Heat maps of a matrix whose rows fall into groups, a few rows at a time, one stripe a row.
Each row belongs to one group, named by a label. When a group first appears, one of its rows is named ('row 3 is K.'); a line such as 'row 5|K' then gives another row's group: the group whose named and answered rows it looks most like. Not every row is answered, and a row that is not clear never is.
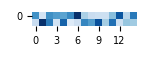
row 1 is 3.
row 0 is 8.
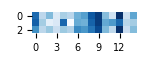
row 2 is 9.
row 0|9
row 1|9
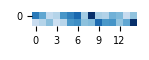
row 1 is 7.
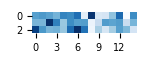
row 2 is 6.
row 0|8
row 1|6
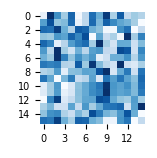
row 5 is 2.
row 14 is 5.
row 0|3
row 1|3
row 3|8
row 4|8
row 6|6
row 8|9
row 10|7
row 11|7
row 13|7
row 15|6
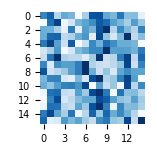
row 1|7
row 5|7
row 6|2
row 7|8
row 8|8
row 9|5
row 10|8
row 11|5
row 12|7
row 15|9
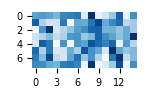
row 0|8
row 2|7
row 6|2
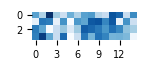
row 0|2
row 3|3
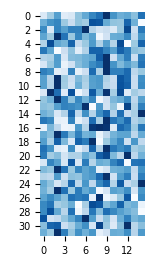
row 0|7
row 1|5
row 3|6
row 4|3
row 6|9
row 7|7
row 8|3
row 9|2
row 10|2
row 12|6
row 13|8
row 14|9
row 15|3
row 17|6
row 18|6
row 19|3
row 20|9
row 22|6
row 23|9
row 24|9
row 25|6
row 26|8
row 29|8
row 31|6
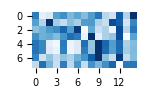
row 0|9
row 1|2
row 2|8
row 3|8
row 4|3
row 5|3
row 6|9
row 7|7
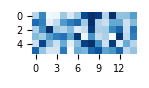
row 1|8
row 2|2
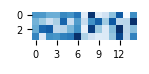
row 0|8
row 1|9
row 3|8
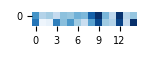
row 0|9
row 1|9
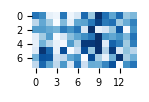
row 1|7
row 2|8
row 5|3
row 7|7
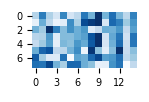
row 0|3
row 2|6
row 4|9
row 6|9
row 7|6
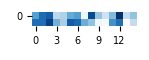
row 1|6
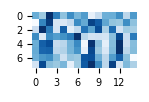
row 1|7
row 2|3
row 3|8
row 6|5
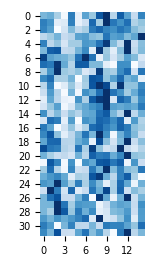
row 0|9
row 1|3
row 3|7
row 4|9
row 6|6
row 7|6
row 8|2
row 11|7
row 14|9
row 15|7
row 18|2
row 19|6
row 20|5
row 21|7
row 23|5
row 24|6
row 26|2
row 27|6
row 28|6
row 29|8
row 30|3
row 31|2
